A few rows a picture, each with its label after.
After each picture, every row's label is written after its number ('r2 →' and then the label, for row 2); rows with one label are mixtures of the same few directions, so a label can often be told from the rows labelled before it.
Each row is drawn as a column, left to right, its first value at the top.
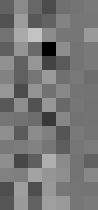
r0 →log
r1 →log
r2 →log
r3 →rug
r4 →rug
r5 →rug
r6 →log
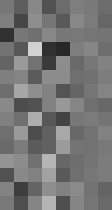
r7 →log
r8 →log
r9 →rug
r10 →rug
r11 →rug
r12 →log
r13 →rug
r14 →log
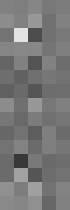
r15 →log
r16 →log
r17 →log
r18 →rug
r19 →log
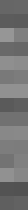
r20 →log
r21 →log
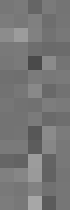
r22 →log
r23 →log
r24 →rug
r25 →rug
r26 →rug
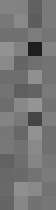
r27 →rug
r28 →log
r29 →rug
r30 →rug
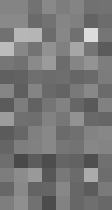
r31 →rug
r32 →log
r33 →log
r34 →rug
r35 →log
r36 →rug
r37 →log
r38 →rug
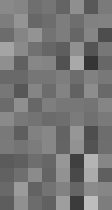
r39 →rug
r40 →log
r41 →log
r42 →rug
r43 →rug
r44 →rug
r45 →rug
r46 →log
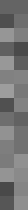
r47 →log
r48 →rug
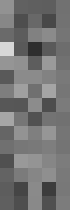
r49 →rug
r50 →log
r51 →rug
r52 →log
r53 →rug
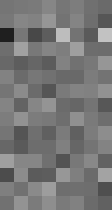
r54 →log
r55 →rug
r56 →log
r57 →log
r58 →log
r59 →rug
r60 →log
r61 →log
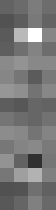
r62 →log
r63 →log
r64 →log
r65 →log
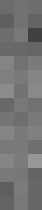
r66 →log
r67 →rug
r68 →log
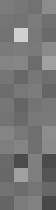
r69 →rug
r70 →log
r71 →rug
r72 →rug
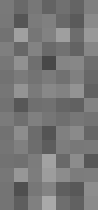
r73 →rug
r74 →log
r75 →rug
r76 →rug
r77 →log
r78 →log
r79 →log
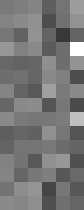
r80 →rug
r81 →log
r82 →log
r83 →log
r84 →log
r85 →rug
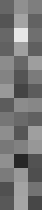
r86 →log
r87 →log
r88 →rug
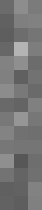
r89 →log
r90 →rug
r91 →log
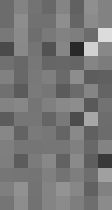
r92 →rug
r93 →log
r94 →log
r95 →rug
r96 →log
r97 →rug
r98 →rug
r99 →log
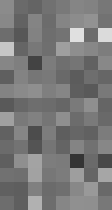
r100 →rug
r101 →log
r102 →rug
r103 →log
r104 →rug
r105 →log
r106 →log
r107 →log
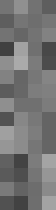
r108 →rug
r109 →rug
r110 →log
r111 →rug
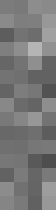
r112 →log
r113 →rug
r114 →rug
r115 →log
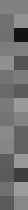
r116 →rug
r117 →log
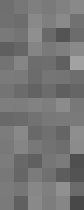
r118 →rug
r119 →rug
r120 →log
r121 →log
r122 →log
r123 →rug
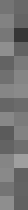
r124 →rug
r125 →log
